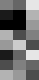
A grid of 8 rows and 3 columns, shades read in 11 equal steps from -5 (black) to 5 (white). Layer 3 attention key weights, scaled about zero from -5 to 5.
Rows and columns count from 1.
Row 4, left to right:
2 -2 0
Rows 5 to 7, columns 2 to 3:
3 -2 | -1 4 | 0 -1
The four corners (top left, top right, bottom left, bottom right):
0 4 2 -2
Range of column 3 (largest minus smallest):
6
